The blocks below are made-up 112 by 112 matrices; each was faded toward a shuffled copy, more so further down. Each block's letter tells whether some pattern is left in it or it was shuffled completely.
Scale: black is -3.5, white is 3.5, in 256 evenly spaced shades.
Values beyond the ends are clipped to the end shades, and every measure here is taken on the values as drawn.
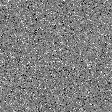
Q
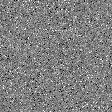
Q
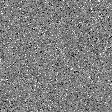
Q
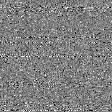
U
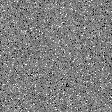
Q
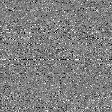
U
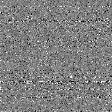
U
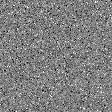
Q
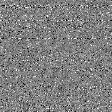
U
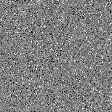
Q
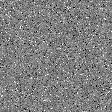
Q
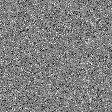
Q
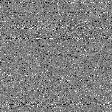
U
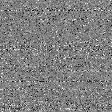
U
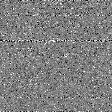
U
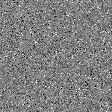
Q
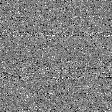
U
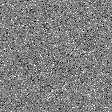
Q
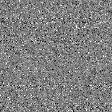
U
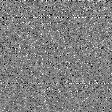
U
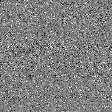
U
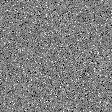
Q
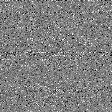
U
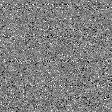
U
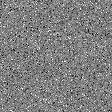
Q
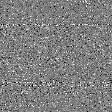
U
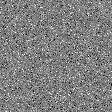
Q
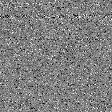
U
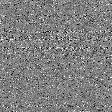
U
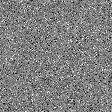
Q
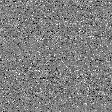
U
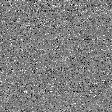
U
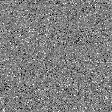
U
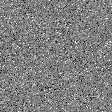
Q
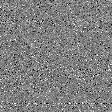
U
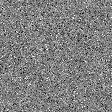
Q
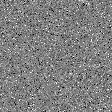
Q
